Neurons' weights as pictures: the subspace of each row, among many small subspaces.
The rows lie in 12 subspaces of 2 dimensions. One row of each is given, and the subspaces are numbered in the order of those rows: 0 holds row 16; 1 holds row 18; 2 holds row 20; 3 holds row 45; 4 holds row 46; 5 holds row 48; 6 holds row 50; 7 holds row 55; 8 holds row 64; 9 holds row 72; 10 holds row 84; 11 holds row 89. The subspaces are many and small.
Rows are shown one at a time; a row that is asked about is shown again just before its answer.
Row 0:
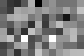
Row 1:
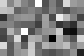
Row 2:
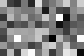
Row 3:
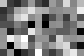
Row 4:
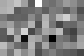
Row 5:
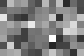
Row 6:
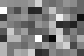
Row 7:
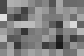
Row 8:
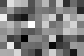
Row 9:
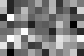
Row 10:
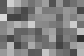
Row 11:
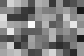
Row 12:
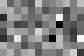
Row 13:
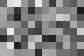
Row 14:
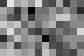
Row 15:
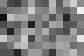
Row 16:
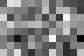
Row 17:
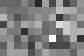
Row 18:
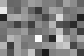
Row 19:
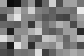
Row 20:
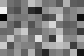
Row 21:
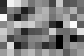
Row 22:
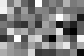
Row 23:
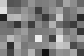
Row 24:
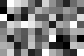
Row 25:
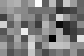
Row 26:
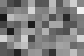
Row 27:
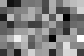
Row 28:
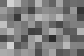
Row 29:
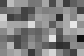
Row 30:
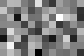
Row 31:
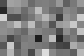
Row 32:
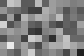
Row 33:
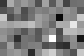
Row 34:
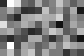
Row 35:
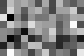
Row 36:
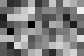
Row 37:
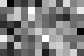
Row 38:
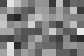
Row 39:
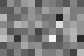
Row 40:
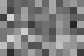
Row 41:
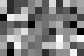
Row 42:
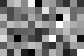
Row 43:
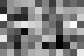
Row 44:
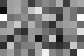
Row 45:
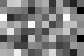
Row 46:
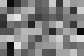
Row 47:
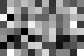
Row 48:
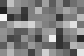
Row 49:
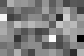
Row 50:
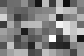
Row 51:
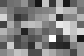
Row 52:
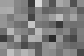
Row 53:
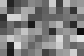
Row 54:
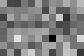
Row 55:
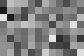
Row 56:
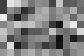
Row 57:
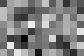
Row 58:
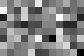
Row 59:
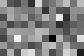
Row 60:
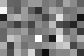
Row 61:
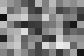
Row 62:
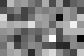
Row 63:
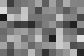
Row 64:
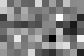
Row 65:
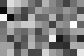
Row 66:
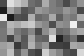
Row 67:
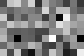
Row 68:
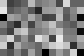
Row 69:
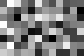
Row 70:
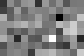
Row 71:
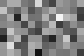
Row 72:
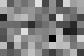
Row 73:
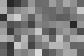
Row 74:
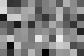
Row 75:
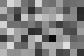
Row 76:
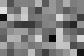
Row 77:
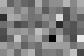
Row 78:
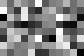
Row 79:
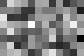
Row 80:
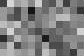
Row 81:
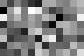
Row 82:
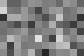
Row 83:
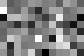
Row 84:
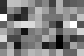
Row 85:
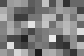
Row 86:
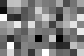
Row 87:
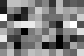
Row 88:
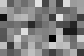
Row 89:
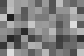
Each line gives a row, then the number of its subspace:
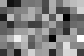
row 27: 0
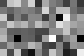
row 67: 0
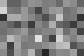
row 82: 1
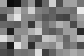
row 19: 5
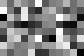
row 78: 5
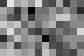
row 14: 2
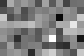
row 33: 8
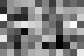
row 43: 10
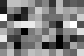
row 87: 10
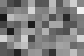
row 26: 3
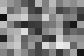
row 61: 10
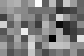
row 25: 6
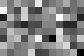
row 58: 5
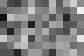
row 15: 3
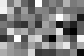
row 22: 8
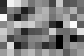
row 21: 10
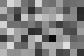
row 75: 4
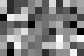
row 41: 4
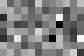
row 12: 3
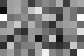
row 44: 2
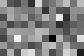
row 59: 0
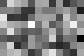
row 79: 8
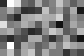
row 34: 11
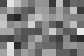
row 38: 4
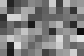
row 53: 4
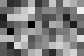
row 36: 8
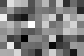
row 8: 9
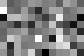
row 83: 1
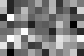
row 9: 11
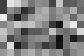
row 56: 10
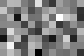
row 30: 7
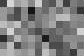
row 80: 2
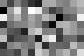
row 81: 2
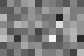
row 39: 3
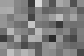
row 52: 0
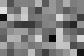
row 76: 5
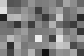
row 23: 1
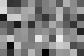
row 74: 1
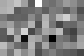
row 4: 9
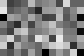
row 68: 2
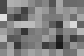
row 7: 10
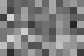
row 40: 11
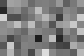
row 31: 1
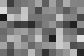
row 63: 5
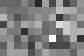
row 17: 6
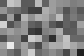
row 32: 11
